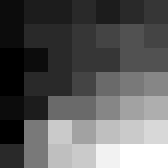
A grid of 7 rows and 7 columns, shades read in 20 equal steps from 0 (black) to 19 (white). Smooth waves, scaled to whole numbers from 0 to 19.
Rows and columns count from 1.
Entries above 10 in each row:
0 0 0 0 2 5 5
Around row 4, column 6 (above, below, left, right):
6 12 8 10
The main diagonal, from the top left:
1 3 3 5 10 15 19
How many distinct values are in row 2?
5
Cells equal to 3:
8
